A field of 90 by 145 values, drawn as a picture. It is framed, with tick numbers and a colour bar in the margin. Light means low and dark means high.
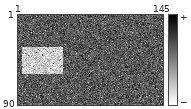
Histogram: skewed, a long tail of low values. Odd patch: lower, in the middle left. Ninth with the lowest average: middle left. Stripes: none.
